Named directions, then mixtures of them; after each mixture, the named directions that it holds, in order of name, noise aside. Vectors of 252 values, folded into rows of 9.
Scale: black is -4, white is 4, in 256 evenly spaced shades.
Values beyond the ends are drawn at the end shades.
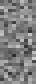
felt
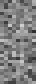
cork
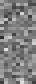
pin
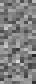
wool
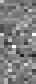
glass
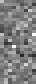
glass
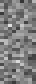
cork, wool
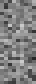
cork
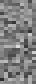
felt, wool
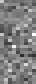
glass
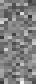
pin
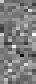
glass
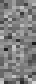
cork, pin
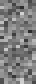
felt, pin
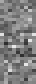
felt, glass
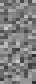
wool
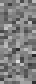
wool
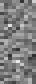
cork, wool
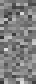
pin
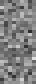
felt, pin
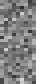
felt, pin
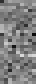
glass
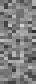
cork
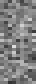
cork, glass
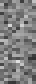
cork, wool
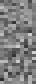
felt, wool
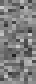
felt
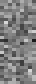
cork, pin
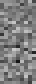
felt, wool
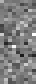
glass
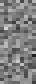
wool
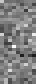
glass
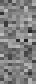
cork, felt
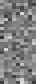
pin
